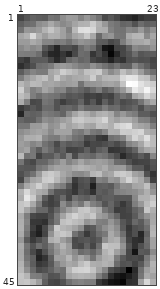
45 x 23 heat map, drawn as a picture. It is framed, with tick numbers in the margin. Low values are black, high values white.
Ninth with the lowest average: bottom right. Slope: none. Rings: centred on the bottom middle.
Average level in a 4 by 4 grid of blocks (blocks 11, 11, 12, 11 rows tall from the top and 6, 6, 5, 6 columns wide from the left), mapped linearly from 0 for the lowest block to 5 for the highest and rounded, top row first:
2312
3225
3222
1420
